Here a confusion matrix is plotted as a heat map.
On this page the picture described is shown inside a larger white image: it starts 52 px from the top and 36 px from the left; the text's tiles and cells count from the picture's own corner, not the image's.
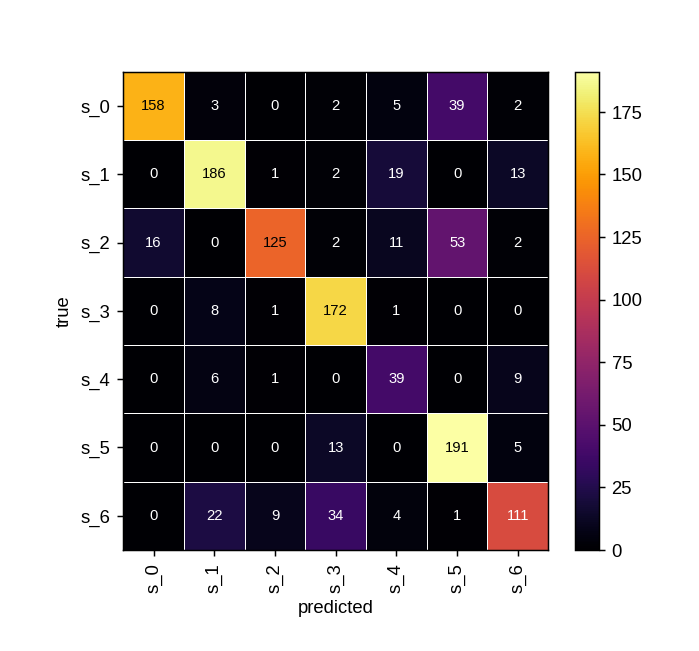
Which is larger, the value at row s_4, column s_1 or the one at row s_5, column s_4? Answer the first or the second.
the first
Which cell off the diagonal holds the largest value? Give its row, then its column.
s_2, s_5
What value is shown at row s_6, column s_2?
9
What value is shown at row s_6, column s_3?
34
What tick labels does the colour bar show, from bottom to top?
0, 25, 50, 75, 100, 125, 150, 175
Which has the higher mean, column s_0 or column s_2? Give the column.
s_0
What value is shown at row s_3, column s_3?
172
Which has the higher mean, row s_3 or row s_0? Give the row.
s_0
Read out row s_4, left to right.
0 6 1 0 39 0 9
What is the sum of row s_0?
209
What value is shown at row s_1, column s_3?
2
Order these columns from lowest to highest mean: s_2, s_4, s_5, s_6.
s_4, s_2, s_6, s_5
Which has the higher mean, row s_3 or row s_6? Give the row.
s_3
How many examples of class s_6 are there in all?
181
